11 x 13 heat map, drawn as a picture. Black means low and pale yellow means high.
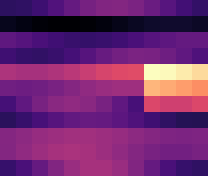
Ninth with the highest average: middle right. Odd patch: higher, in the middle right. Grain: streaks across. Calmest part: bottom middle.
